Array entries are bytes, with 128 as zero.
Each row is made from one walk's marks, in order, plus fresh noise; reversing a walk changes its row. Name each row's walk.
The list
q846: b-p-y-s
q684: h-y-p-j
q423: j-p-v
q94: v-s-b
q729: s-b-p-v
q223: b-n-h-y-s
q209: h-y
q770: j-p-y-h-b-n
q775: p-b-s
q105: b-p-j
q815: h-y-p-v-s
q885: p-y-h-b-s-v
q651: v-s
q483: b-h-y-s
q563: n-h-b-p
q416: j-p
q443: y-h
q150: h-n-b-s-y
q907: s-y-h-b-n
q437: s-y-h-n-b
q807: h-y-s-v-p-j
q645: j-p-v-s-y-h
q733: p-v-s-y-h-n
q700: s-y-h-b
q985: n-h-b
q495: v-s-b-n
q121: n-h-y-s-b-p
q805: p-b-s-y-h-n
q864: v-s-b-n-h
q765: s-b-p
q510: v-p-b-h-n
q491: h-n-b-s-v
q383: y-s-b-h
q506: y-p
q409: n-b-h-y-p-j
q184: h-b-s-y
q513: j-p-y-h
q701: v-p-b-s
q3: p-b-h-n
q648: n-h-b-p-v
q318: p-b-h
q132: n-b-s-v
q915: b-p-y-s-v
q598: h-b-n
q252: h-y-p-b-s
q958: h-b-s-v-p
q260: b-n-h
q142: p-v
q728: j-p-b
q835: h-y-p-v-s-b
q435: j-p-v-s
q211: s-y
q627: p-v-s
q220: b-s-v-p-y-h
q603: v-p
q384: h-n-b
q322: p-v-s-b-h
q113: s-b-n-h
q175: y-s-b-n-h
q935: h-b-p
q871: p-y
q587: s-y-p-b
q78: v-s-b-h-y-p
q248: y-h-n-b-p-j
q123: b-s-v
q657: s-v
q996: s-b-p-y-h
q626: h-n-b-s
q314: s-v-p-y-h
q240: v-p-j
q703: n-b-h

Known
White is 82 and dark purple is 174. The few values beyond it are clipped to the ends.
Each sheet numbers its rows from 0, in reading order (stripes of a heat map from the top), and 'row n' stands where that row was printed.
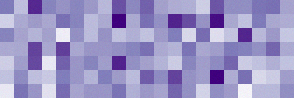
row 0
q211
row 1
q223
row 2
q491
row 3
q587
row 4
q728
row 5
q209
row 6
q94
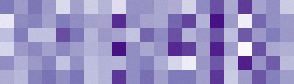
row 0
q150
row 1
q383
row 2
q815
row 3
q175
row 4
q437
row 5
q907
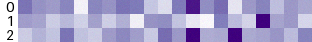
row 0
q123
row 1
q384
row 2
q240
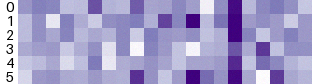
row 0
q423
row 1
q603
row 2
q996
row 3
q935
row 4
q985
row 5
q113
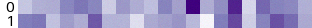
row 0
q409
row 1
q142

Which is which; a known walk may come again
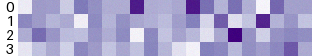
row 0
q864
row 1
q491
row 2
q729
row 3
q3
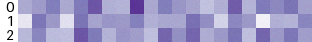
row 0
q645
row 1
q94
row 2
q815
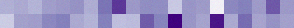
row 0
q915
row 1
q684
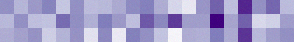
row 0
q437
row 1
q209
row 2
q935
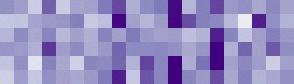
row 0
q220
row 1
q260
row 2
q996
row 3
q443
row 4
q603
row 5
q807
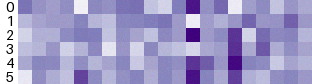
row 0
q123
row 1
q846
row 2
q409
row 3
q563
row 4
q252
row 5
q78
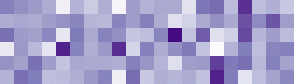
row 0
q626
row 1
q733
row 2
q132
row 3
q651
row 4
q805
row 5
q765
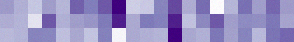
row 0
q657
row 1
q314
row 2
q105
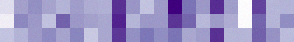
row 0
q113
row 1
q495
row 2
q770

